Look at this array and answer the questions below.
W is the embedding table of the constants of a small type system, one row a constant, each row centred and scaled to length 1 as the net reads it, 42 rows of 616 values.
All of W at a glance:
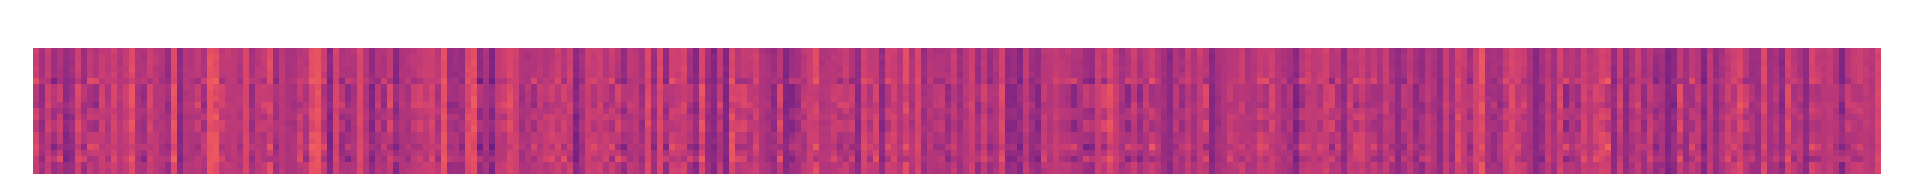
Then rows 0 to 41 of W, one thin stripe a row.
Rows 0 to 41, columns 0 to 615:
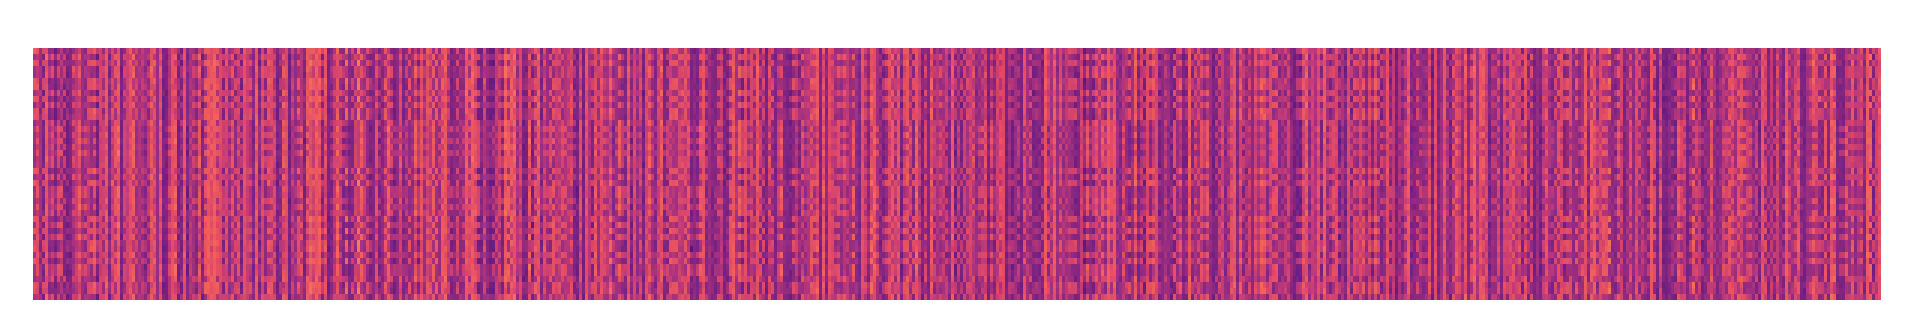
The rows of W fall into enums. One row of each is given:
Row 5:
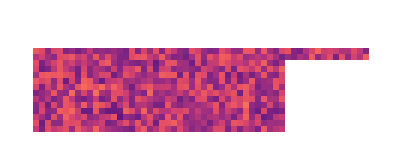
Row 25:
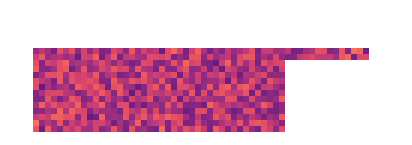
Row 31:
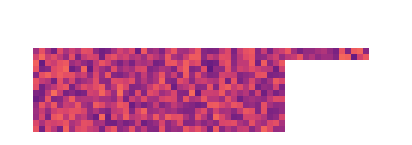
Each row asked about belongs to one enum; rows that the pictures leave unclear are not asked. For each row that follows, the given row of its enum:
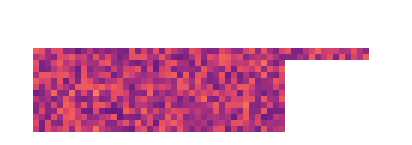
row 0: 5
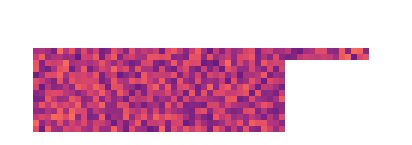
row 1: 25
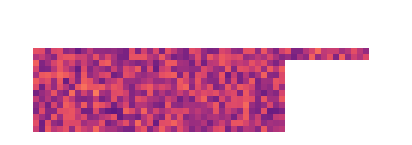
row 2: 5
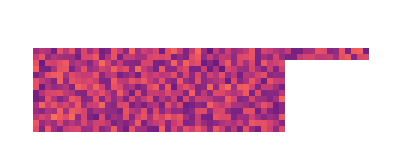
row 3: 25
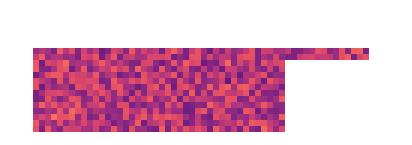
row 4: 25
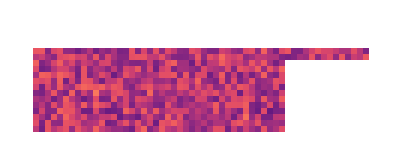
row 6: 5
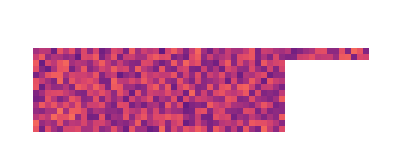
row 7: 25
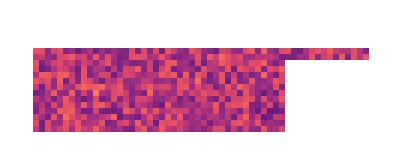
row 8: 5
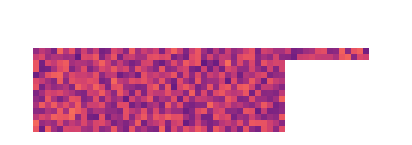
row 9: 25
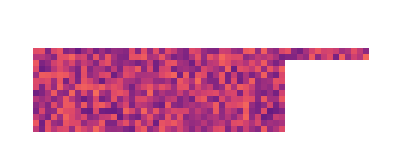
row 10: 5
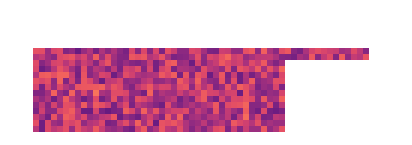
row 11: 5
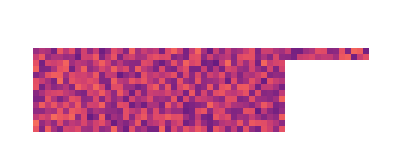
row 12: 25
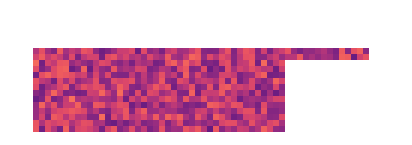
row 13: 31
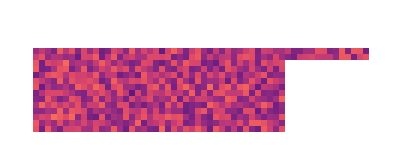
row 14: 25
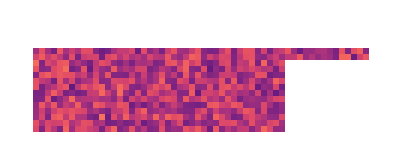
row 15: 31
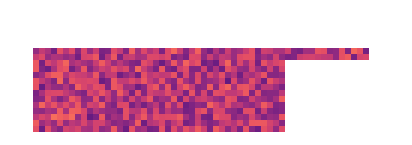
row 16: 25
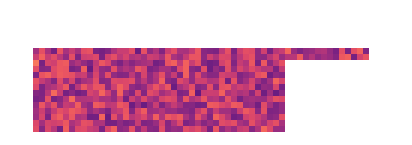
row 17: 31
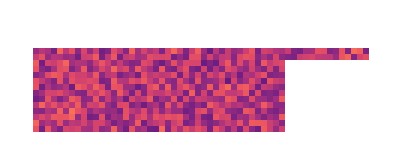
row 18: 25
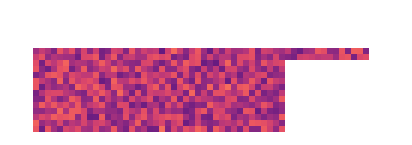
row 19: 25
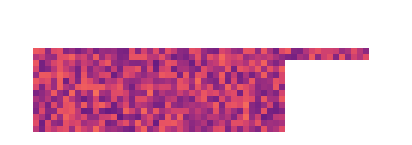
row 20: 5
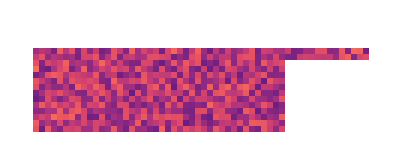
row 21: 25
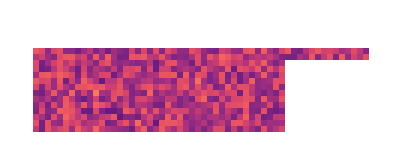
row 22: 5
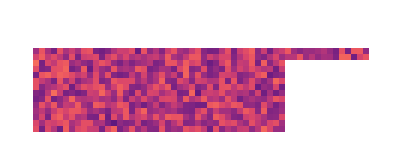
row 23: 31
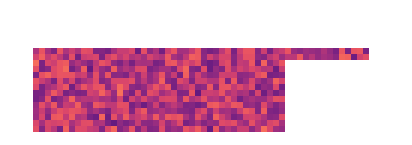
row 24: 31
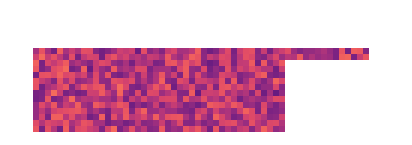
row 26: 31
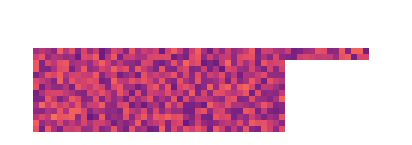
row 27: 25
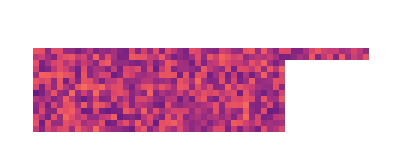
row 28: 5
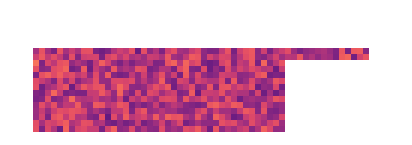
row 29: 31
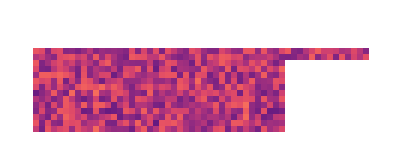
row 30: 5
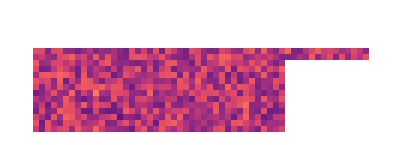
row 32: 5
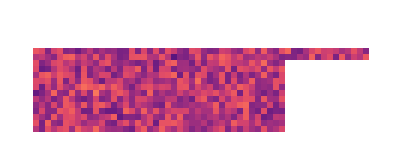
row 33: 5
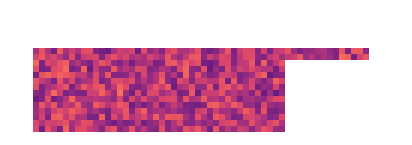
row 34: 31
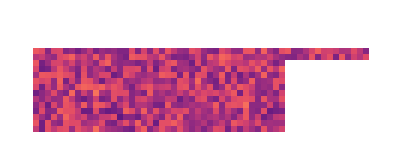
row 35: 5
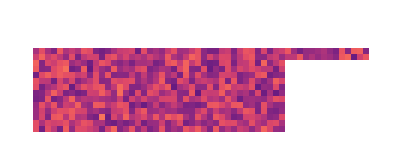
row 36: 31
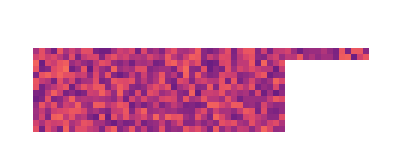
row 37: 31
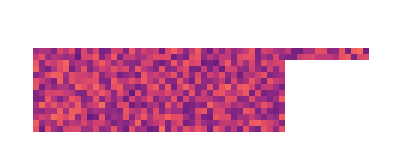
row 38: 25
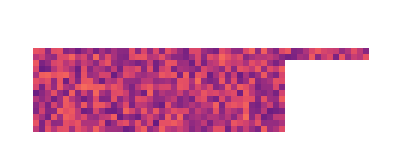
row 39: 5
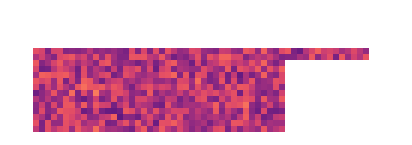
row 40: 5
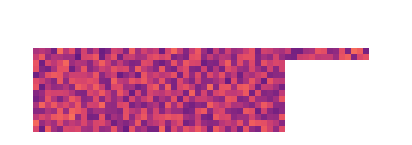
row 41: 25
